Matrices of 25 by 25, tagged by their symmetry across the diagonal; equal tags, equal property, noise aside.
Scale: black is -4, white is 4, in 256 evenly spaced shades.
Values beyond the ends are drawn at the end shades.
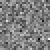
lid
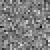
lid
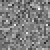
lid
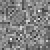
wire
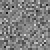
wire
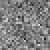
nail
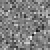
nail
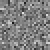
nail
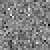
lid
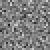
nail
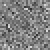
wire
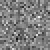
nail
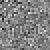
wire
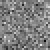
nail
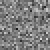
lid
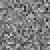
lid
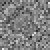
wire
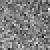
nail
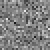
lid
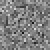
wire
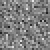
nail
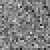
lid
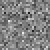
lid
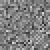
wire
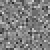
nail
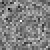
wire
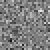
nail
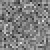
wire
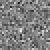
lid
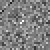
wire
